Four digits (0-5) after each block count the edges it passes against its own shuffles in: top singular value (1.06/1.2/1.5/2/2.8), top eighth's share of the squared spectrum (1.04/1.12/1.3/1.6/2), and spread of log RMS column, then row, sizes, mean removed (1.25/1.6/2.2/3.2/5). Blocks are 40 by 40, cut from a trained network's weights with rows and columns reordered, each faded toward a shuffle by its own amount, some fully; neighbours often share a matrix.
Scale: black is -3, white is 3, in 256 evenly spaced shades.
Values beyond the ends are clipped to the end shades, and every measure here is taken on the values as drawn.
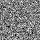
0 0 0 0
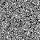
1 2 0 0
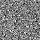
0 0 0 1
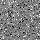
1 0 0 0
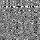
3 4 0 2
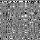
3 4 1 3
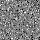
1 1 0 1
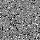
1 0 0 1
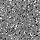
0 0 0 0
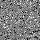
1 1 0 0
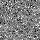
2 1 0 0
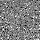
2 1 0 0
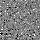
1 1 0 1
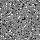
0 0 0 0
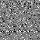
3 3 0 2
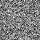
0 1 0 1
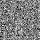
1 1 0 0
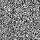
2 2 1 1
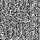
2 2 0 1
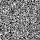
2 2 0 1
